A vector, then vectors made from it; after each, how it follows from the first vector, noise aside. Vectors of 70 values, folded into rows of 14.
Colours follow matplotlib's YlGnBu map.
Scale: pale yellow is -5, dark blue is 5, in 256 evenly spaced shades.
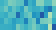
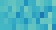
shrunk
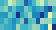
scaled up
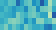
wrapped around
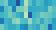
wrapped around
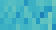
shrunk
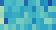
wrapped around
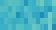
shrunk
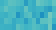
shrunk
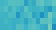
shrunk
